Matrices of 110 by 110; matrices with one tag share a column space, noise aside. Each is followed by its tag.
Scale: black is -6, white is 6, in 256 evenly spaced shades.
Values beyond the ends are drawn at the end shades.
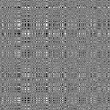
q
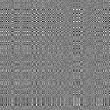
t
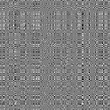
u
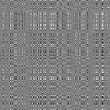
u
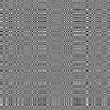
t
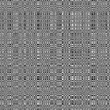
u
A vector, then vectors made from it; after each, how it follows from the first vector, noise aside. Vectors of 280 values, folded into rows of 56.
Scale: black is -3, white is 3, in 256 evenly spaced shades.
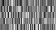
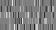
partly zeroed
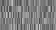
shrunk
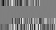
partly zeroed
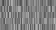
shrunk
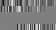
partly zeroed
